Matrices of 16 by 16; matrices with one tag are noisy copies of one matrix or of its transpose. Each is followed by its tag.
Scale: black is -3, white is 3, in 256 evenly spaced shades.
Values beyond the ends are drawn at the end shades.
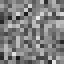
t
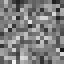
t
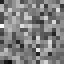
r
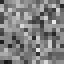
r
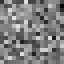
r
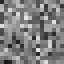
r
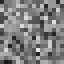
r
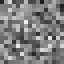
r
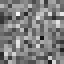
t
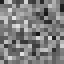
r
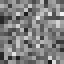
t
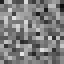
r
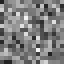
r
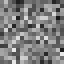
t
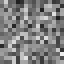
t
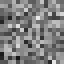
t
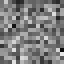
t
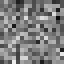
t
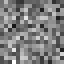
t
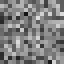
t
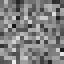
t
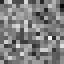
r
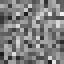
t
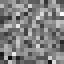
t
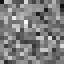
r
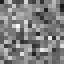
r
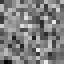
r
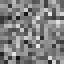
t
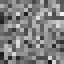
t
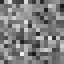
r
